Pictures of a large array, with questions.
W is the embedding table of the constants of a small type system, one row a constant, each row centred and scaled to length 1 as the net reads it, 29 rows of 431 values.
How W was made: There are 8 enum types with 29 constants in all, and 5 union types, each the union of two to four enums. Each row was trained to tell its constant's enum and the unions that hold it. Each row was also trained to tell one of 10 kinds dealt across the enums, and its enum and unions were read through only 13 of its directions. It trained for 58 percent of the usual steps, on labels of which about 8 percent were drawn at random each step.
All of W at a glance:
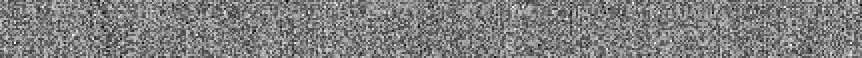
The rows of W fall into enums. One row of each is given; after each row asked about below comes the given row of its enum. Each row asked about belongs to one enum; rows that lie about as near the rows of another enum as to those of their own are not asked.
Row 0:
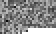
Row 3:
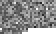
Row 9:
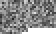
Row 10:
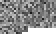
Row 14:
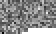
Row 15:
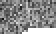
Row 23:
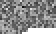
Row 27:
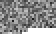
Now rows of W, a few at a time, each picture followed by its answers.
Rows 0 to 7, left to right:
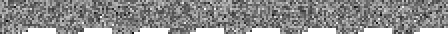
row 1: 10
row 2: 0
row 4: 0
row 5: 27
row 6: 27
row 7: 14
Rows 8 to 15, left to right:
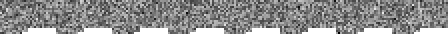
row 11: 14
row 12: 9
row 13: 10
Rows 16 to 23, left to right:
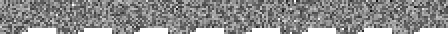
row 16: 9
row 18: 23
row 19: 23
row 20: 9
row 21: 14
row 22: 9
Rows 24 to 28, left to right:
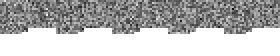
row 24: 10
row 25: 15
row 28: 23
